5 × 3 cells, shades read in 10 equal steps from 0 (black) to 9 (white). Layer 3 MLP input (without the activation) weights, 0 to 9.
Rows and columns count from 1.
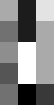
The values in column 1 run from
3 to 6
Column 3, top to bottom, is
8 6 6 6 2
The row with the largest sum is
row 3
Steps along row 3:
up down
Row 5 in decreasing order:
4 2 0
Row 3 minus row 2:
1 8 0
